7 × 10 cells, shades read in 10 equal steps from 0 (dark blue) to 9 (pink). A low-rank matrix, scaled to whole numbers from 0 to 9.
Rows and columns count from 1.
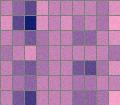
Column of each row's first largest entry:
4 10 10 3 10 1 10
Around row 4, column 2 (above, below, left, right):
6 5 6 8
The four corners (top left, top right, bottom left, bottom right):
7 8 7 9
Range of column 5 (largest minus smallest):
0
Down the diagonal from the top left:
7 3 4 6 7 7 5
